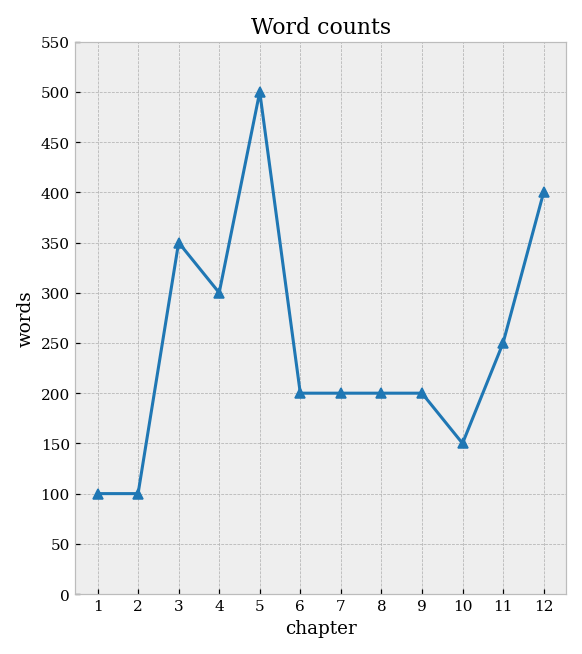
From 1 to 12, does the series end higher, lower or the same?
higher
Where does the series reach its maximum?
5
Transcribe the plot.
Title: Word counts
x-axis: chapter, ticks 1 2 3 4 5 6 7 8 9 10 11 12
y-axis: words, ticks 0 50 100 150 200 250 300 350 400 450 500 550
Values:
100 100 350 300 500 200 200 200 200 150 250 400
